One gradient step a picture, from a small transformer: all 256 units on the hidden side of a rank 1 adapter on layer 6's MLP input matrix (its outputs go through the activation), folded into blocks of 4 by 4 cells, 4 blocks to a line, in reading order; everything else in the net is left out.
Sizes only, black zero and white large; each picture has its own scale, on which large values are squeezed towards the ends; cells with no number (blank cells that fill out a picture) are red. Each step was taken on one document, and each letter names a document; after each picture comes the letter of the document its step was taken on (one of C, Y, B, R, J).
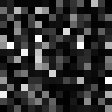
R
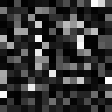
R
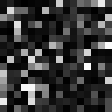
R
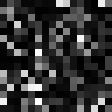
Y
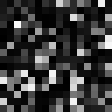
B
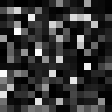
Y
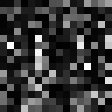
R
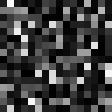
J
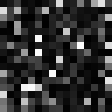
R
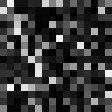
J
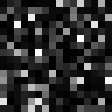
Y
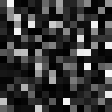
J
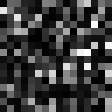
J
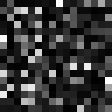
R
